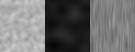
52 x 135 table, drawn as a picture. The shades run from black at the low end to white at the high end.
The table splits into one row of 3 panels. Panel 1,1: high, blotchy, faint in contrast. Panel 1,2: very low, smooth, faint in contrast. Panel 1,3: middling, streaked downward, faint in contrast.
